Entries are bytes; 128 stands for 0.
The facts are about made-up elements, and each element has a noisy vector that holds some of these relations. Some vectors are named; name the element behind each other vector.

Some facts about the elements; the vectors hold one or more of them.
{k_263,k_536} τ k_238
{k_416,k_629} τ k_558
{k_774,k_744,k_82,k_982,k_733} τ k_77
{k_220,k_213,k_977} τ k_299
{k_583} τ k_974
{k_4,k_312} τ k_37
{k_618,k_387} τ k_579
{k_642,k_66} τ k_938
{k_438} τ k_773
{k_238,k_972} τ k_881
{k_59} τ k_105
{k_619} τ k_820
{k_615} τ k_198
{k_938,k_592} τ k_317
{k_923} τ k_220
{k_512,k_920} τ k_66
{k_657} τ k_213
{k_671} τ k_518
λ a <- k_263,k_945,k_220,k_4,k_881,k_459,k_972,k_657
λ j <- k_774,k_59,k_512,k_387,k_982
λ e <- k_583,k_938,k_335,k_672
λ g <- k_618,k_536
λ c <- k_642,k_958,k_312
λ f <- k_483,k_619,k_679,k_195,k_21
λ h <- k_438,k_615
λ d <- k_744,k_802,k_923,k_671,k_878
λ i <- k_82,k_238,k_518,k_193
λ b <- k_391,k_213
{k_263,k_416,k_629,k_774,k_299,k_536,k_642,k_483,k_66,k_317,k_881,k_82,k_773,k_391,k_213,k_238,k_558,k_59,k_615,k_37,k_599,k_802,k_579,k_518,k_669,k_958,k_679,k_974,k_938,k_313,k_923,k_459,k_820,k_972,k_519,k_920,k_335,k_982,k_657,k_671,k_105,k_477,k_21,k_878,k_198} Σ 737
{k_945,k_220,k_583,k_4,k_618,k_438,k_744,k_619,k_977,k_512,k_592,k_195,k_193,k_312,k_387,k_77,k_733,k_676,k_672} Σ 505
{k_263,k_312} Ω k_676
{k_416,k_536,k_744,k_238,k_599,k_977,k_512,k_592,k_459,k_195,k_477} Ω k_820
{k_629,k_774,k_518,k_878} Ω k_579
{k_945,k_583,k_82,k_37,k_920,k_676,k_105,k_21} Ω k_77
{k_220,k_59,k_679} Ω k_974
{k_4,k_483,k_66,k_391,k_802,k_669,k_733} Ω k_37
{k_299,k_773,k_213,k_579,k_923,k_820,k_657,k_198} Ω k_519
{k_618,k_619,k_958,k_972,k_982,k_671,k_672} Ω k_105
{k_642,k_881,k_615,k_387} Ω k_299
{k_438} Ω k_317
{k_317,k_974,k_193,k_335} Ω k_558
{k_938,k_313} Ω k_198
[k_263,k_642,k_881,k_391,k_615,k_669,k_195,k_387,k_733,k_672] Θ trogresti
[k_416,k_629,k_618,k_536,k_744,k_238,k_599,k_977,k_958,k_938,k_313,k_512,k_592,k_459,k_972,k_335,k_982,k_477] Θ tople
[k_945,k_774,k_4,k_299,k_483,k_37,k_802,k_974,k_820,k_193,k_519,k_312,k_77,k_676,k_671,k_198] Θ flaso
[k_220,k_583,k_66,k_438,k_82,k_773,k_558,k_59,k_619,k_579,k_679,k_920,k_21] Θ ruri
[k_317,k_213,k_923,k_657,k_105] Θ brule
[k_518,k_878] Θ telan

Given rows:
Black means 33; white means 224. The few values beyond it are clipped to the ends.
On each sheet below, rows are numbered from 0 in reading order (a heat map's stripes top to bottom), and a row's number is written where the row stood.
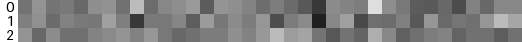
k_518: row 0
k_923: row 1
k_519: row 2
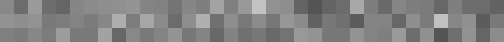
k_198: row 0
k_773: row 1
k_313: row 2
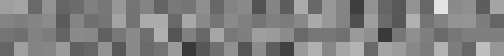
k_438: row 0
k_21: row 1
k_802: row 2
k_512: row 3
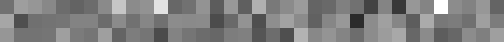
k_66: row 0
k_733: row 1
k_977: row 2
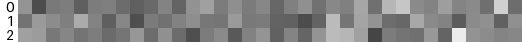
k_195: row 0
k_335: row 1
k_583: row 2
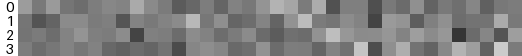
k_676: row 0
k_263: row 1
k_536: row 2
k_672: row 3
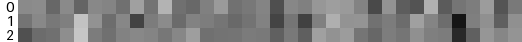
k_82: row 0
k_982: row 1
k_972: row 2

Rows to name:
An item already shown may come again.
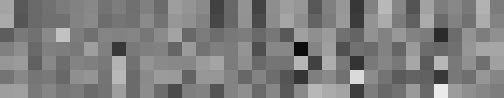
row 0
k_733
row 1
k_733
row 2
k_972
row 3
k_923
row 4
k_220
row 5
k_518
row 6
k_583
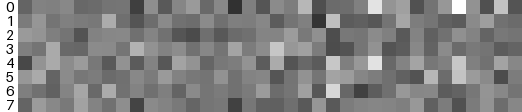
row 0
k_642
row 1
k_213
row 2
k_312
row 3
k_37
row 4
k_938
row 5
k_59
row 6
k_657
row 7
k_958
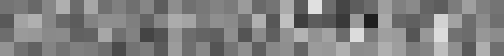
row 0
k_657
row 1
k_317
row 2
k_592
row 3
k_387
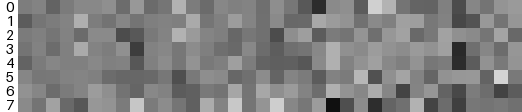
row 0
k_878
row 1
k_459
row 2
k_391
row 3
k_536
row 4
k_238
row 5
k_672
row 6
k_774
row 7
k_77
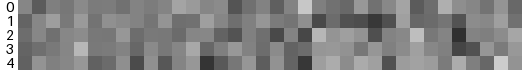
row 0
k_669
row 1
k_105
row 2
k_618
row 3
k_459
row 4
k_512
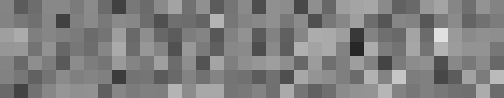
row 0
k_615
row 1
k_193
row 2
k_583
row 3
k_619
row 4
k_483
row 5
k_744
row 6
k_881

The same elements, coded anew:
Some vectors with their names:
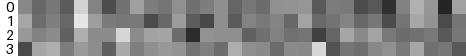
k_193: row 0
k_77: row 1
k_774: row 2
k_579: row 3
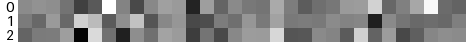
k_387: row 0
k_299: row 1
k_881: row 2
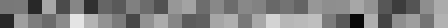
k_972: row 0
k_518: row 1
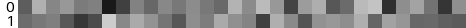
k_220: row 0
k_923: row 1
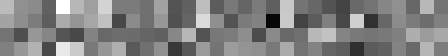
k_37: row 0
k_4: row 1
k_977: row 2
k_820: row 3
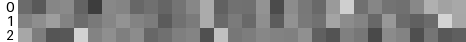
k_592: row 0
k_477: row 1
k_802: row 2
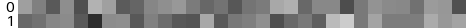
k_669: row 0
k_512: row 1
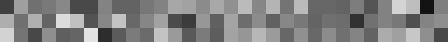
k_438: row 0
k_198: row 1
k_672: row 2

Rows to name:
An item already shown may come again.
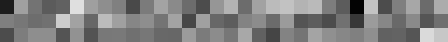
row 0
k_518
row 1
k_483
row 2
k_459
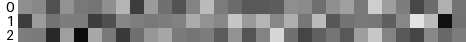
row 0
k_982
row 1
k_438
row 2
k_263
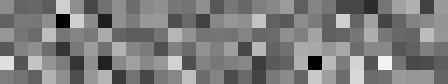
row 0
k_193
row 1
k_881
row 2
k_958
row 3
k_213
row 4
k_583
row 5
k_618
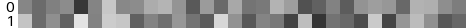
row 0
k_642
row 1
k_312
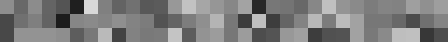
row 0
k_744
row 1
k_657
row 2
k_619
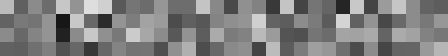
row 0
k_312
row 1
k_881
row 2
k_642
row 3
k_238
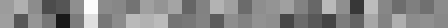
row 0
k_878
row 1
k_615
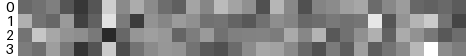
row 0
k_923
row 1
k_733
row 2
k_59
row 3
k_195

